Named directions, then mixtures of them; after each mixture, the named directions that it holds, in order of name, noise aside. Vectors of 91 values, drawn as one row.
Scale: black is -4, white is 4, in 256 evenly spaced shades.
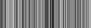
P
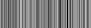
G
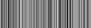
G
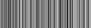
G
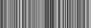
G, P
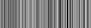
G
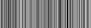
G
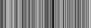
P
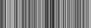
P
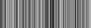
P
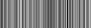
G, P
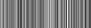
G, P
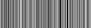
G
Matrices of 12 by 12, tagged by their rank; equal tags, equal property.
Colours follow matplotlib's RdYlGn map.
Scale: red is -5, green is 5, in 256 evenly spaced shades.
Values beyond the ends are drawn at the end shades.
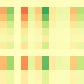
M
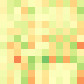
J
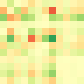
J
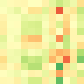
J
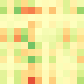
J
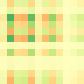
M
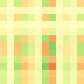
M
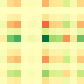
M
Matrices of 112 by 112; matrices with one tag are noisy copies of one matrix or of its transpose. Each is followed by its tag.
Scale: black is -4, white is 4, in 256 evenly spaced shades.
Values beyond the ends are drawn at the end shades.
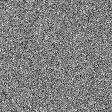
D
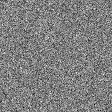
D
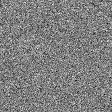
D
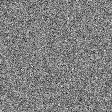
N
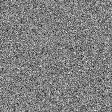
N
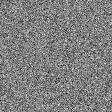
N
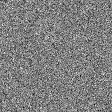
D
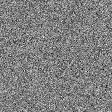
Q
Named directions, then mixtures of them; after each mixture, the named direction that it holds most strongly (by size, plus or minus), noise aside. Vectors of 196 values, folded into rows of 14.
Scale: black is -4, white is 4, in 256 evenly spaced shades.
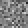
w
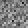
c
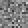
w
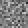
w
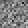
c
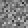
c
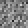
c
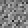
c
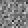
w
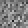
c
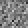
w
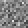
c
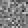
w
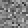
w
